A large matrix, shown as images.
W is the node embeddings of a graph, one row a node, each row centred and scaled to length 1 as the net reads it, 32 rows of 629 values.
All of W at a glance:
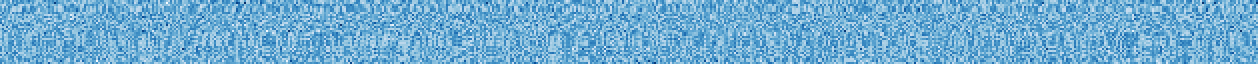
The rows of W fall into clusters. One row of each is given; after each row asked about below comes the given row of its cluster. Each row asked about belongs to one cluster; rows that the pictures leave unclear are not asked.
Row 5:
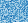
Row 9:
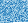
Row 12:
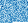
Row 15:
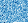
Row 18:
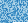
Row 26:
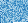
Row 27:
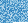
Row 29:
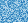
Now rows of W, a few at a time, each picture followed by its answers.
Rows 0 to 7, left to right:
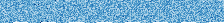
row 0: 12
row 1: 12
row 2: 26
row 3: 5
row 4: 5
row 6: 12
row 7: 9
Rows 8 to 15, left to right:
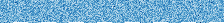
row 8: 15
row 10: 27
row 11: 29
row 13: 26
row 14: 12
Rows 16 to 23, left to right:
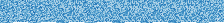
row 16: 15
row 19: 9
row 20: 18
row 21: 18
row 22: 18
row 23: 27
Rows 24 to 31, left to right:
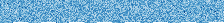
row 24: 29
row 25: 27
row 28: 18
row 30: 29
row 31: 27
